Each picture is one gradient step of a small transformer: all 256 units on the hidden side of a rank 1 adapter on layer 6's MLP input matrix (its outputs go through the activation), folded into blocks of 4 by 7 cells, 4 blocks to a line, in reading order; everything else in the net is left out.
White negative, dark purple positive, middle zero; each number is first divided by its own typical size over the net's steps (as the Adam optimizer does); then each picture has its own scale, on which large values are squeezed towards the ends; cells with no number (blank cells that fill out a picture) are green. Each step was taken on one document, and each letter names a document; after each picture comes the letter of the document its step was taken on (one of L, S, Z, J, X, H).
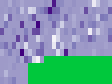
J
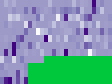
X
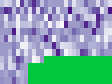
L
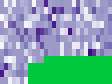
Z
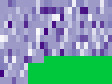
Z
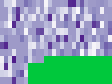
Z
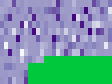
J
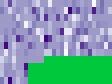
X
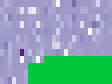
J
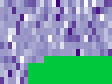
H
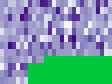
H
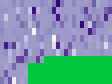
J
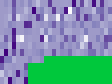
X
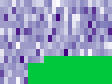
H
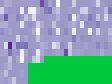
J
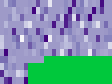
X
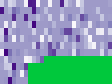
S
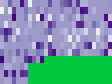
S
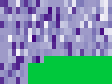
L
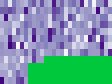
H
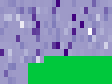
J
